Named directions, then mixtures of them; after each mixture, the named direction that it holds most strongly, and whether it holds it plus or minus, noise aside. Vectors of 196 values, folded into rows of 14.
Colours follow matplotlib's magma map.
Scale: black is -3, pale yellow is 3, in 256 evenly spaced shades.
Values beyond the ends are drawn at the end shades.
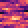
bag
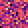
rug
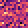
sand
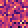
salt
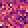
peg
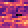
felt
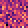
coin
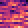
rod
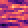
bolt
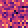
salt, plus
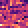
rod, plus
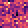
rug, plus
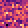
sand, plus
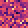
salt, plus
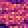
bolt, plus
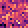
coin, minus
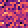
sand, plus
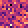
peg, minus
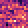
coin, plus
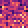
coin, plus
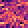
sand, plus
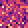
peg, plus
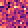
salt, plus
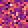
rug, minus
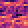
felt, plus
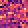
salt, plus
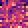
rod, plus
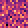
coin, plus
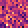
coin, minus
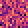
coin, minus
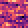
felt, minus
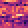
felt, minus
